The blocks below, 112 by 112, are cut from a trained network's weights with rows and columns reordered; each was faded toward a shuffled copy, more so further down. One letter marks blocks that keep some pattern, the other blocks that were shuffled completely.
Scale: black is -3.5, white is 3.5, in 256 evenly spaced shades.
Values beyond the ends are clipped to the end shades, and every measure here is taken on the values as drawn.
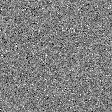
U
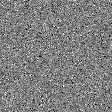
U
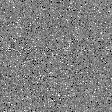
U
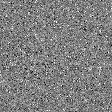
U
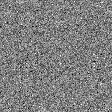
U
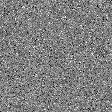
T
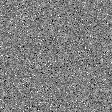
T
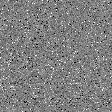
U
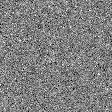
T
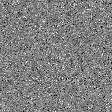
U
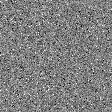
T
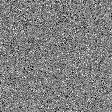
U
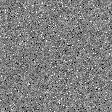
T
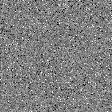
U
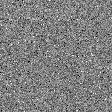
U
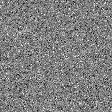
U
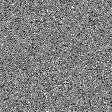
U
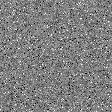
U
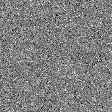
U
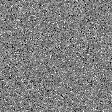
U
